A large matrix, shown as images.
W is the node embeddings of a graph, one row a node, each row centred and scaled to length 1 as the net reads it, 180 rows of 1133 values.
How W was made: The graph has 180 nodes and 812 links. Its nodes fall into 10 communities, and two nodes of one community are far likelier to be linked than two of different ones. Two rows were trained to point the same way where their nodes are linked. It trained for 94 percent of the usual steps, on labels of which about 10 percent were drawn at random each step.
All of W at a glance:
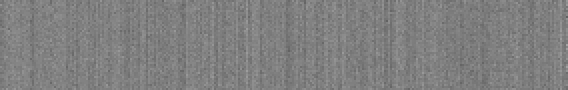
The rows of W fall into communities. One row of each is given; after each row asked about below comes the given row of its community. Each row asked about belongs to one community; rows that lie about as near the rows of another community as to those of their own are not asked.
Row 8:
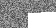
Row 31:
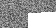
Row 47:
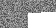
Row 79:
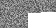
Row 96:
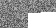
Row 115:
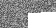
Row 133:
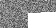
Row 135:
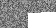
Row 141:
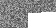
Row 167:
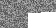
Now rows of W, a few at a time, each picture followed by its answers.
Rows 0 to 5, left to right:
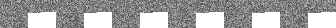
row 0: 133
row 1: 133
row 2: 167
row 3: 133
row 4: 47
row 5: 8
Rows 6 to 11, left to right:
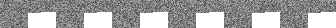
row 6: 133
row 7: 115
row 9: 135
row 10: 133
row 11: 135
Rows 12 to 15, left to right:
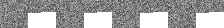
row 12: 141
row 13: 47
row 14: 167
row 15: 135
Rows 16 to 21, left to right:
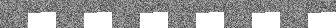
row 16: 141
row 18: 47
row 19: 79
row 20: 47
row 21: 135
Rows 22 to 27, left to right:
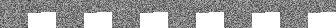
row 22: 79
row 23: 167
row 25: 141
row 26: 96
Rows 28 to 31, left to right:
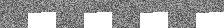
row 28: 8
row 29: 135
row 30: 167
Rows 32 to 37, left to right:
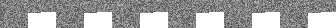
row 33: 8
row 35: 8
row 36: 96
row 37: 167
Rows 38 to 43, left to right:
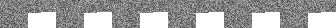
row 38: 96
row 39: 31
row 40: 133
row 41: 135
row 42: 167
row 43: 47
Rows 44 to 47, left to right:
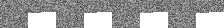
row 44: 8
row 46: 133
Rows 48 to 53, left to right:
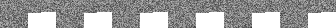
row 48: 8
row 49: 167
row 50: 47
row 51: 79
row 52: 31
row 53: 96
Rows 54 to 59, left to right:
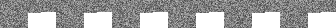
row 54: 133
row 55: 167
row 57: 115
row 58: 8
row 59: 141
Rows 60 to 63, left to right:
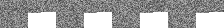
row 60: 141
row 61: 133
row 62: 133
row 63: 96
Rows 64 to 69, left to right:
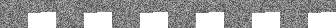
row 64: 79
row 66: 96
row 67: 141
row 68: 167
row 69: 79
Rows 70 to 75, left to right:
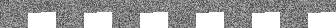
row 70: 133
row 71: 115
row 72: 141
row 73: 8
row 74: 115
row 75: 167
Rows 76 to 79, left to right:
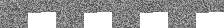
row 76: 141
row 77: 8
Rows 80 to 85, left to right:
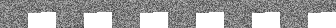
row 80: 79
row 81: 79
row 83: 115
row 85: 133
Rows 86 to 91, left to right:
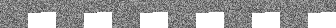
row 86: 96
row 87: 115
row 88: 167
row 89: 79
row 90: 141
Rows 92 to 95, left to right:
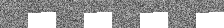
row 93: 96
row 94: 31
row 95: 135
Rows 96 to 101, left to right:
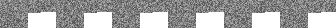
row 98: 167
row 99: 115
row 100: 133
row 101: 47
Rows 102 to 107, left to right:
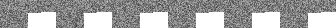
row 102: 96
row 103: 8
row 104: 47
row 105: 133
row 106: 167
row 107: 115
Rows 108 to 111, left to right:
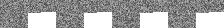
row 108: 135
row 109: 133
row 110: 8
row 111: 133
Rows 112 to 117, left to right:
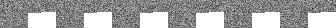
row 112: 47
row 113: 96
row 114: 47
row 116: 79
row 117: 141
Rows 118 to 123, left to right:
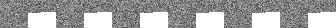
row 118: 141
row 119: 47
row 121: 8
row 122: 47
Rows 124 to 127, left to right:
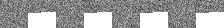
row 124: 135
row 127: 96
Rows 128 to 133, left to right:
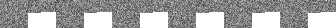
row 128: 135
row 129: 167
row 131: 8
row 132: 115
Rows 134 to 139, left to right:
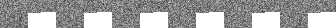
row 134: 135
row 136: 115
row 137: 141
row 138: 96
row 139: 135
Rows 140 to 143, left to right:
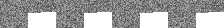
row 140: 133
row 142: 135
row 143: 133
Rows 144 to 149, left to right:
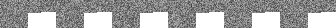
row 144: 96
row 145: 167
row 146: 8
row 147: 8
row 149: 96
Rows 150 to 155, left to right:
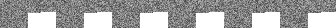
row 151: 167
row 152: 47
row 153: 141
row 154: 141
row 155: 8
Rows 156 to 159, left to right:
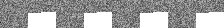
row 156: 115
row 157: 115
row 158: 8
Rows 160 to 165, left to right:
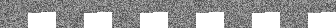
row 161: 8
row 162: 31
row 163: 167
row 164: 96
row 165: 135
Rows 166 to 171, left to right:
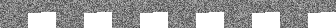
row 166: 96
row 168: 135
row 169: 8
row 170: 31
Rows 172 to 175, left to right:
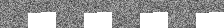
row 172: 133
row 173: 115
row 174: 135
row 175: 79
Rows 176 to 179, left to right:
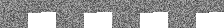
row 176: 141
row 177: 167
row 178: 141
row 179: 96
